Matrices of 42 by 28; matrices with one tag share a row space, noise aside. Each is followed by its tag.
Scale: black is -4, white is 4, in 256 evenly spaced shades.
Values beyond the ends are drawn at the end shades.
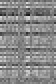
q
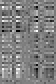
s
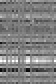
q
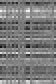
q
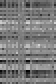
q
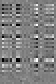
s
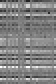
q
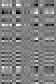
s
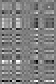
s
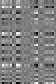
s
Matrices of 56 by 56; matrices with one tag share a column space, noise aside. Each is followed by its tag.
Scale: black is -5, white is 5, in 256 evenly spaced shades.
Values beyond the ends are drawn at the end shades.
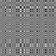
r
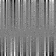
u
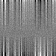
u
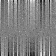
u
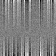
u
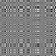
r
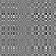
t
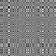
r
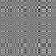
r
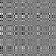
t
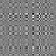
t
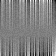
u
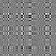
t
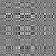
t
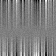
u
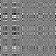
t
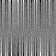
u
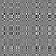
t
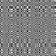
r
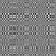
t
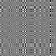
r
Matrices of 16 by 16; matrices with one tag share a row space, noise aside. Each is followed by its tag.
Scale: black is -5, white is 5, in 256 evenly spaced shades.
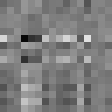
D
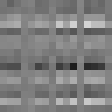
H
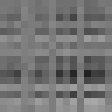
H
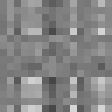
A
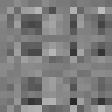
A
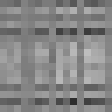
H
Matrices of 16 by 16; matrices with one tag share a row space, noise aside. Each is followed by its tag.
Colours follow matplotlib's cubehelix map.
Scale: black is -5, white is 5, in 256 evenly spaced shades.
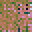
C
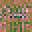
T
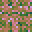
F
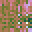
C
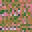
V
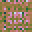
T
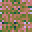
V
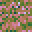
V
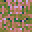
T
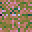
V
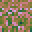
F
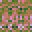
F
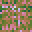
V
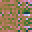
C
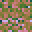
F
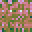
F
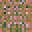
T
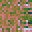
C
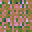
T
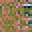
C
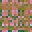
F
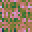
V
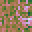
C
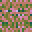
F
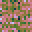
V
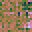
C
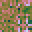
C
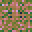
F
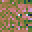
C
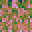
F
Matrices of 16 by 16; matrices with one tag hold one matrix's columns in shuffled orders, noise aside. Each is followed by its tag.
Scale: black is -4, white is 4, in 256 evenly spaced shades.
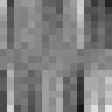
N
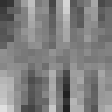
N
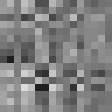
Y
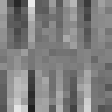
N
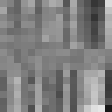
N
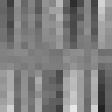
N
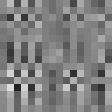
Y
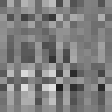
Y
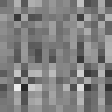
Y
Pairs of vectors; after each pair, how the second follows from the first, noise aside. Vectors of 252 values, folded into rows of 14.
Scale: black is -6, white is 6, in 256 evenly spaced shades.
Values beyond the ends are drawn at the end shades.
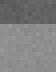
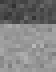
scaled up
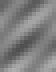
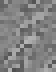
sign-scrambled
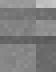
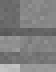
reversed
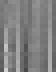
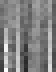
scaled up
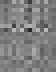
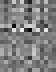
scaled up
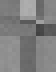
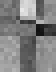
scaled up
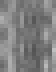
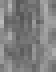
reversed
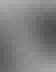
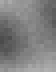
reversed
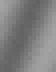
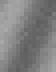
reversed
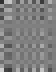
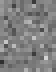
shuffled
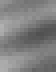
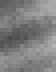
reversed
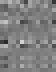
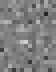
shuffled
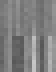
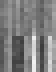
scaled up
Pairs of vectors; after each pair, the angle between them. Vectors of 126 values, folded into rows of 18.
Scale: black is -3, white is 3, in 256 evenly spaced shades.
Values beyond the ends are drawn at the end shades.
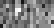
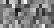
partly opposed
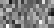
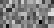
nearly opposite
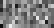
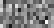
nearly opposite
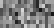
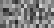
partly aligned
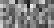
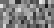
partly aligned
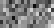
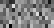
partly aligned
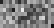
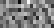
partly aligned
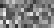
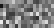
nearly parallel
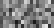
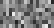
nearly parallel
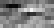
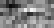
nearly parallel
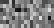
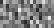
partly opposed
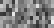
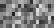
partly opposed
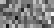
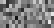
nearly parallel
